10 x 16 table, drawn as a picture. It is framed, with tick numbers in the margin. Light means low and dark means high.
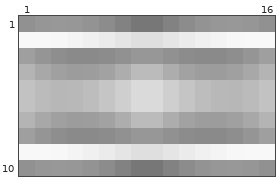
On average the colour sits 30% of the way up the scale. Its left and right halves mirror each other, and so do its top and bottom. The grain runs across in streaks.
